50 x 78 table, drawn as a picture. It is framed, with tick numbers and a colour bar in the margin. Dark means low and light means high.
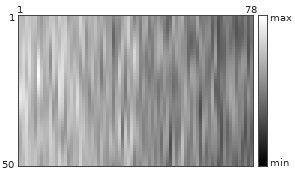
Histogram: bell-shaped. Slope: up to the left. Grain: streaks running down. Average level on the scale: 60%.
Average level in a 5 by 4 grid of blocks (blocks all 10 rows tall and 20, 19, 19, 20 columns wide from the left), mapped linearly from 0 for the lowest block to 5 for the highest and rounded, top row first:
5320 / 5321 / 5321 / 4321 / 4420
